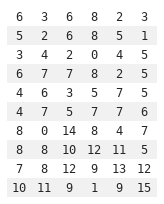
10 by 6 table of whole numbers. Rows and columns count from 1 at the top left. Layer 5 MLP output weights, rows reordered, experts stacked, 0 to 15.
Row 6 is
4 7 5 7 7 6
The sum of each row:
28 27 18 35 30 36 41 54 61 55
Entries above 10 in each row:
0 0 0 0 0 0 1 2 3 2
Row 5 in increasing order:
3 4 5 5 6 7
